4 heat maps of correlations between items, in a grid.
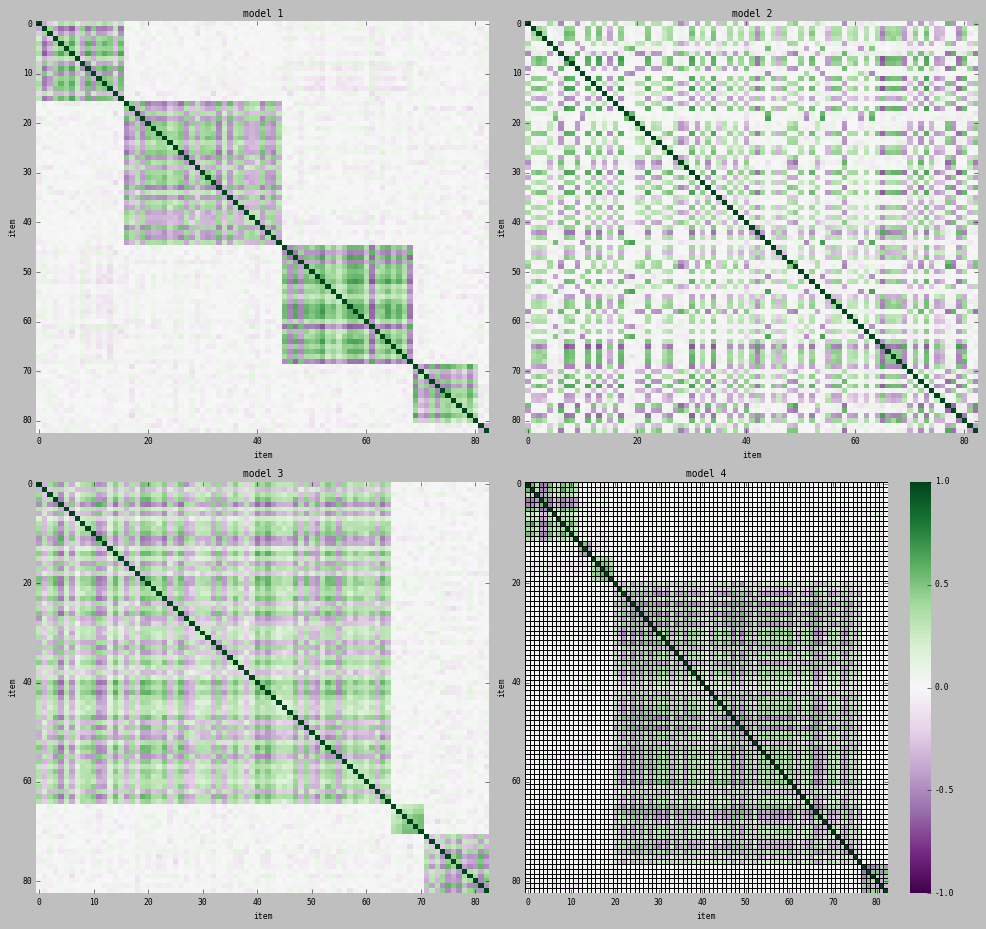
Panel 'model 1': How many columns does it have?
83
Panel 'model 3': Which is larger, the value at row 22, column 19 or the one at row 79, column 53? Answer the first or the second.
the first
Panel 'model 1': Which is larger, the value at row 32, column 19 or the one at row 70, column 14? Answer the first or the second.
the second
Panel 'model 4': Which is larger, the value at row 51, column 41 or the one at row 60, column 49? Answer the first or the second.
the first
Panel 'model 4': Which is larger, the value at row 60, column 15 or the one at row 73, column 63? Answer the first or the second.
the first
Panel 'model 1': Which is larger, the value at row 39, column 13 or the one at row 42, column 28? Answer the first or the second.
the first
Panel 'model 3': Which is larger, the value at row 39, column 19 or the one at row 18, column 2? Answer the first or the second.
the first
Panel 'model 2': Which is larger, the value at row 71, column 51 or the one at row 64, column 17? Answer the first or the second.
the second
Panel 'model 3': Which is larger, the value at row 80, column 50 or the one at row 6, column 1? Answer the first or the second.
the second
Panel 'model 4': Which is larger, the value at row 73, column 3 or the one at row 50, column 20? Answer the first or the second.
the second
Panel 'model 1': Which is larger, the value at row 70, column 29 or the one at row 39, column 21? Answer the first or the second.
the first
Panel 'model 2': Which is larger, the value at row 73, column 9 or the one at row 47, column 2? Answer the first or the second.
the second
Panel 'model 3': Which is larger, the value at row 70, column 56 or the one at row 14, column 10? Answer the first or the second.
the second
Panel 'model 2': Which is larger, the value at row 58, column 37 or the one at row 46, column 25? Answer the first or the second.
the first
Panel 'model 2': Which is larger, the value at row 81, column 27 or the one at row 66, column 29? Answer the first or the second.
the second
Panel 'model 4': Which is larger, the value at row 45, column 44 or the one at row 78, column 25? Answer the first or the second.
the first
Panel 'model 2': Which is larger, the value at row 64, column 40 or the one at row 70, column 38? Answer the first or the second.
the first
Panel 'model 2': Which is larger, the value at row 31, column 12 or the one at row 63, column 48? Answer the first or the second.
the second
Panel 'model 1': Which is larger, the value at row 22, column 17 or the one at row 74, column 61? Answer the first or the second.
the second
